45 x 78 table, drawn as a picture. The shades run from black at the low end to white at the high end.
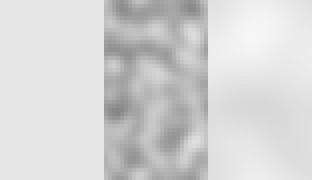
The table splits into one row of 3 panels. Panel 1,1: very high, flat. Panel 1,2: high, blotchy. Panel 1,3: very high, smooth, faint in contrast.
